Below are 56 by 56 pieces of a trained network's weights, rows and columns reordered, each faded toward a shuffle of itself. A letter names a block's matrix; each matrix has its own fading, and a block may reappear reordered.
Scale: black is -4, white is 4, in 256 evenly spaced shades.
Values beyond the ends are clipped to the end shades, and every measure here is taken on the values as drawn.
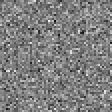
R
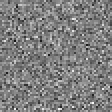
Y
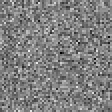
Y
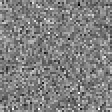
Y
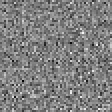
R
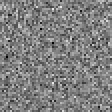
Y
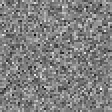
Y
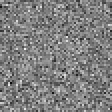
Y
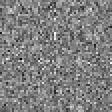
R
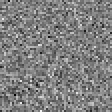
Y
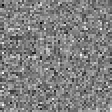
R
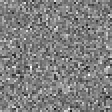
R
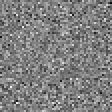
Y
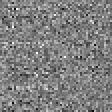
R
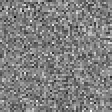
Y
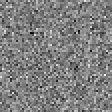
Y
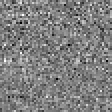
R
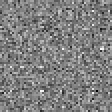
R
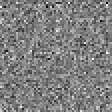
R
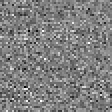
R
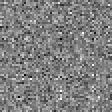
R
